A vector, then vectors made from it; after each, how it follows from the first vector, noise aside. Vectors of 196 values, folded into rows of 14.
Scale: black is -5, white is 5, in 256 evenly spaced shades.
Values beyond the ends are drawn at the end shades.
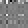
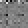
sign-scrambled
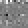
sign-scrambled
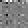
sign-scrambled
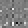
wrapped around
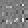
wrapped around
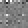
sign-scrambled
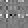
wrapped around
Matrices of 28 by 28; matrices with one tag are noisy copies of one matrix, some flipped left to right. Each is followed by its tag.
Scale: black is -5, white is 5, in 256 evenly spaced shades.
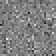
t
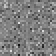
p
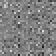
p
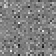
p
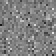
t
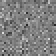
t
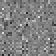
t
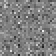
p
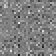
p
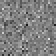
t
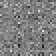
p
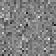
t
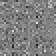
p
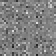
p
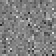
t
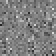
t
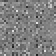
p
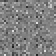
p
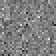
t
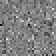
t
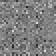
p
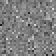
t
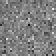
t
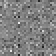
p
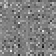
p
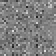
p
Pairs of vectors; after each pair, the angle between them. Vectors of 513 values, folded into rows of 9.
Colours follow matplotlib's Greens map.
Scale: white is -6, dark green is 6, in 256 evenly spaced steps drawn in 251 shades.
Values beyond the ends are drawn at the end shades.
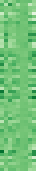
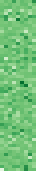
orthogonal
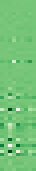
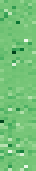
partly opposed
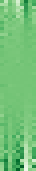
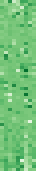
partly aligned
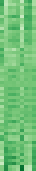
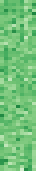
partly opposed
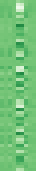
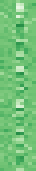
nearly parallel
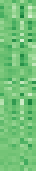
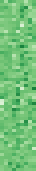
partly aligned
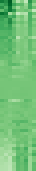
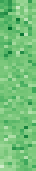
partly aligned
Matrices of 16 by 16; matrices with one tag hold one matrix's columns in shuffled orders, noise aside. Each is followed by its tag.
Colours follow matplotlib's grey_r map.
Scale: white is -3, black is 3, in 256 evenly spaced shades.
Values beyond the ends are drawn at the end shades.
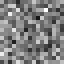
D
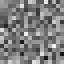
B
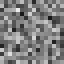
D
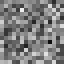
D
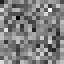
D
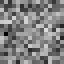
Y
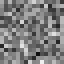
B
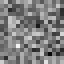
B
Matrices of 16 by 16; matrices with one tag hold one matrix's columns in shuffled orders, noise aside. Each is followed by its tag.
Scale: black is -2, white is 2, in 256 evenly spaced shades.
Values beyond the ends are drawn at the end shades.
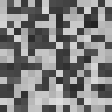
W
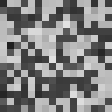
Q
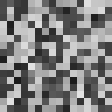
Q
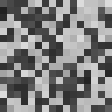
Q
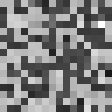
W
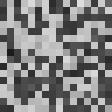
Q
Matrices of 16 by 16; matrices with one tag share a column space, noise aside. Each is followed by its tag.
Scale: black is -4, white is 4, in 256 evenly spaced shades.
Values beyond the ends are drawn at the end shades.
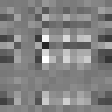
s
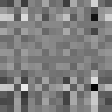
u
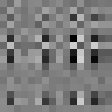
s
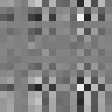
u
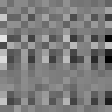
s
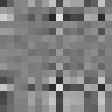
u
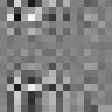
u
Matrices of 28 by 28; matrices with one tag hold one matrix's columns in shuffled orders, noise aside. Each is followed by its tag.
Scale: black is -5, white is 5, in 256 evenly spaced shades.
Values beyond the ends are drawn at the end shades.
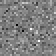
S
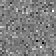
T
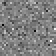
S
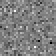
T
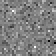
T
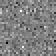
T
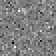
T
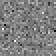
S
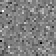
T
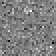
T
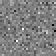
S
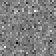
T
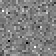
T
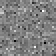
T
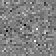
S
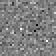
S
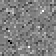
T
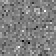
T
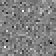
T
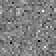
T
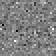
S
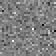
S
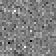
T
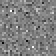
T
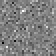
T
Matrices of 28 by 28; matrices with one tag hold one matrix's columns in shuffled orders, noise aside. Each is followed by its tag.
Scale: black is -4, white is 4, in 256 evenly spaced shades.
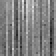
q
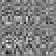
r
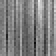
q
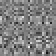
r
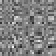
r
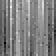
q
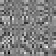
r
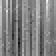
q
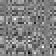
r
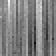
q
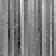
q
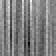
q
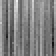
q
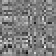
r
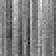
q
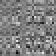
r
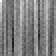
q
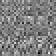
r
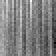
q
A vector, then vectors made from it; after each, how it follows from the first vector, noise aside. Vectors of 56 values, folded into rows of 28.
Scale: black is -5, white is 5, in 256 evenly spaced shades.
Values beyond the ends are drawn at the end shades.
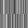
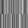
wrapped around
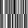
scaled up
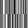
scaled up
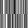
scaled up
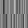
negated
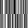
scaled up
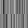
negated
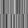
negated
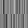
negated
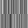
wrapped around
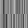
negated
